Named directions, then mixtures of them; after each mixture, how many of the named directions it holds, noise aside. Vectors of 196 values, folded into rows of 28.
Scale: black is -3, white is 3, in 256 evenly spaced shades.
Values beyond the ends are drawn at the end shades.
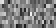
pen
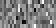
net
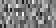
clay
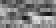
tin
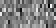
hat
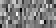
three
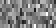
three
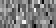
one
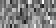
two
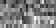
two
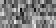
three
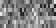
three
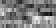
one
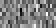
two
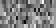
three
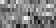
two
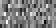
two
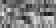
one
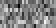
three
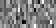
one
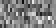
two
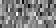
three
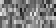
three
